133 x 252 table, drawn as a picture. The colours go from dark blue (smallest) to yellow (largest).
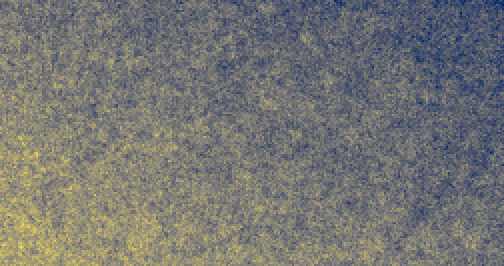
Ninth with the lowest average: top right. Stripes: none. Slope: up to the bottom left. Histogram: bell-shaped.
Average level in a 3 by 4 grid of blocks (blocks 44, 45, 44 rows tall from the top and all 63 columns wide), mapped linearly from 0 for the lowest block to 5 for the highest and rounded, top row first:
3210 | 4321 | 5432
